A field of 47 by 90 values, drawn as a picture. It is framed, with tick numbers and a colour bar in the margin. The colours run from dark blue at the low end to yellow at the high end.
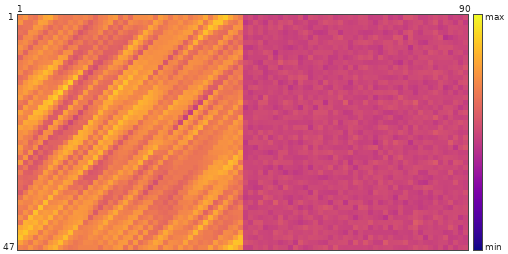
It is made of 1 by 2 panels. Panel 1,1: high, slanting up to the right. Panel 1,2: middling, fine-grained, faint in contrast.
